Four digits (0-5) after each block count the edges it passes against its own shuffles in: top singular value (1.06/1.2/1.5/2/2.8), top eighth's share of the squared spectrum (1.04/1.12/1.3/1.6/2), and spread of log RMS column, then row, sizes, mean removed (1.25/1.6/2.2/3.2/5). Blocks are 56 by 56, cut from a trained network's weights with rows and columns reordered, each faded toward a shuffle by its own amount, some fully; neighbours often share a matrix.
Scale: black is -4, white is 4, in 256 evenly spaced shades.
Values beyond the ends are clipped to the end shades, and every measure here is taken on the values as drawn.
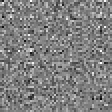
3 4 2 2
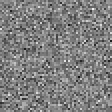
1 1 0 0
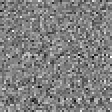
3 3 1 2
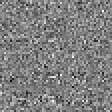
2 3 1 2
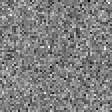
0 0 0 0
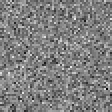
0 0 0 0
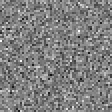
1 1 0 0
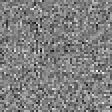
3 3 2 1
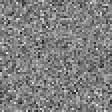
1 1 0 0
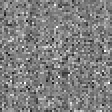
2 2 0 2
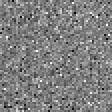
0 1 0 0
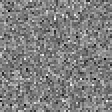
0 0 0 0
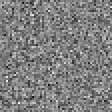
2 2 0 0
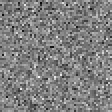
0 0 0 0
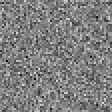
0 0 0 0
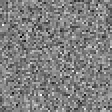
1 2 0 0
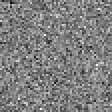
1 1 0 0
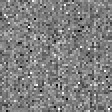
2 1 0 0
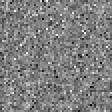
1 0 0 0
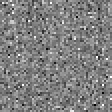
1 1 0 0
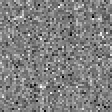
2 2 0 1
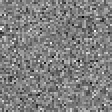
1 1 0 0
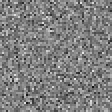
2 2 0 1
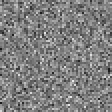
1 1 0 0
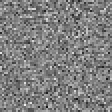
3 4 2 1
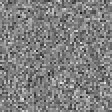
2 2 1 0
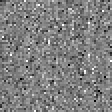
0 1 0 0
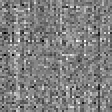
3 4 1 3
